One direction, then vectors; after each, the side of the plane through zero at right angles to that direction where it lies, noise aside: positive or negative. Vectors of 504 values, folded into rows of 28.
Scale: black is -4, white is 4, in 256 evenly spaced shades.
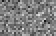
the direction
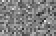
negative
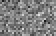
positive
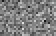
positive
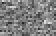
negative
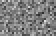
negative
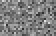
negative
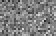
positive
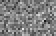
positive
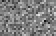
positive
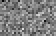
positive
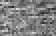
negative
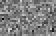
positive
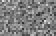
negative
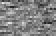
positive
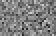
negative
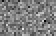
positive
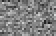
positive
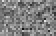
negative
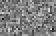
positive
